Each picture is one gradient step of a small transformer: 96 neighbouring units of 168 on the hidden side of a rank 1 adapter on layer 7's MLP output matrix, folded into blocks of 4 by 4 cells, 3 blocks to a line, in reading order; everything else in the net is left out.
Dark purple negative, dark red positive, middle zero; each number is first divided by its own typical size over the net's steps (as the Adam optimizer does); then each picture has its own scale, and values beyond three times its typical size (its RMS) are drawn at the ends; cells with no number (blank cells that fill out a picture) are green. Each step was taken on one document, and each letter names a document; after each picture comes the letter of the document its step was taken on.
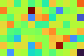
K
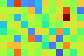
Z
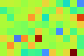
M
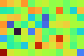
K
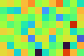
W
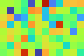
W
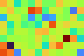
K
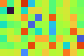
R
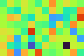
W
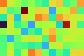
R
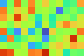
K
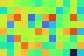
K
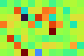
W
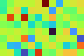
W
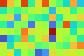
R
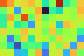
R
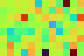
M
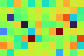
Z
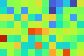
R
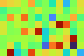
K
